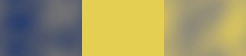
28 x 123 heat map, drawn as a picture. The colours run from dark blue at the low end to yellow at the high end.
The table splits into one row of 3 panels. Panel 1,1: low, smooth. Panel 1,2: very high, flat. Panel 1,3: high, smooth.
